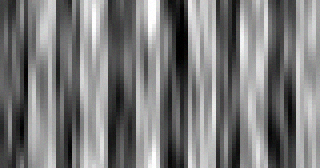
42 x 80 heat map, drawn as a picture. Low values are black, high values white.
No overall slope runs across the table. Upright stripes repeat 6 times across the table. The grain runs up and down.
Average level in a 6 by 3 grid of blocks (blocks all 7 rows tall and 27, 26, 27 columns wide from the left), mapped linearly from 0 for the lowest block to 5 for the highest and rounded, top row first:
433 | 425 | 314 | 304 | 212 | 321
